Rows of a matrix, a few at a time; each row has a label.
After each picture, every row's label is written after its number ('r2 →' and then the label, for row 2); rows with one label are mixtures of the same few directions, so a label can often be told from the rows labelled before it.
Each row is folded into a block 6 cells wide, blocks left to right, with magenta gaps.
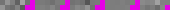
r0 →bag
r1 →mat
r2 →mat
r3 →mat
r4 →mat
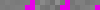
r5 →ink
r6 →bag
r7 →ink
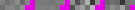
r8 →bag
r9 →mat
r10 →bag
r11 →mat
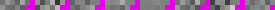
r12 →bag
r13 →bag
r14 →ink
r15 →mat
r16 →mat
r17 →bag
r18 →ink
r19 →bag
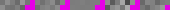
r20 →bag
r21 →bag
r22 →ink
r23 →bag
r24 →ink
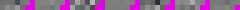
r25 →mat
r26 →mat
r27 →bag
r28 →bag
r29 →mat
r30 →mat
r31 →mat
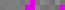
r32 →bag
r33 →bag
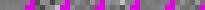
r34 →mat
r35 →ink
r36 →bag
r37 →mat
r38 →ink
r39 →bag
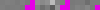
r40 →bag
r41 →mat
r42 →mat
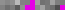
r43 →mat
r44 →ink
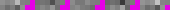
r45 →mat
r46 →mat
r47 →ink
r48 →mat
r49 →mat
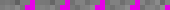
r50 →mat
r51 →mat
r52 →ink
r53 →ink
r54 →bag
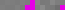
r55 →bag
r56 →ink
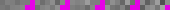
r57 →ink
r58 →bag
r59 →mat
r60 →bag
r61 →bag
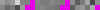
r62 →mat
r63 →ink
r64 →bag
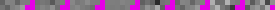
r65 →ink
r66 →mat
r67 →ink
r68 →mat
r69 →mat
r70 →ink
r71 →ink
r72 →bag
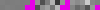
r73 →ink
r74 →bag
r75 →mat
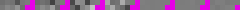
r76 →mat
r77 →mat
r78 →ink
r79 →ink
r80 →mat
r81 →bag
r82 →ink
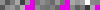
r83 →bag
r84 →bag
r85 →mat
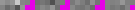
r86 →mat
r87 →mat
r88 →bag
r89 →mat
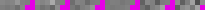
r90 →mat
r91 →mat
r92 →ink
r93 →ink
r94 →ink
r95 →bag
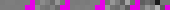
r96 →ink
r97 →bag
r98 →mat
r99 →bag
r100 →mat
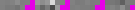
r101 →mat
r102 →mat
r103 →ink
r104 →mat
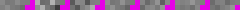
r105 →ink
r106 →ink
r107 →ink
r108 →ink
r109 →bag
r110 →mat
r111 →ink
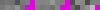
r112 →mat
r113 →mat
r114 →ink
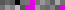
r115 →mat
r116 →bag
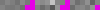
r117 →bag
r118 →mat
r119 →bag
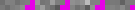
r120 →ink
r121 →ink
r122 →mat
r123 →mat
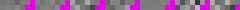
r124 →mat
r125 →bag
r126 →ink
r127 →ink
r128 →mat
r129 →bag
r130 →ink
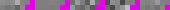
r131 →mat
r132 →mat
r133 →bag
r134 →ink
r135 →mat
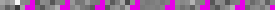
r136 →mat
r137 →ink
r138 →ink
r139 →bag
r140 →bag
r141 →mat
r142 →ink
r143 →bag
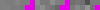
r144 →ink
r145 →ink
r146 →mat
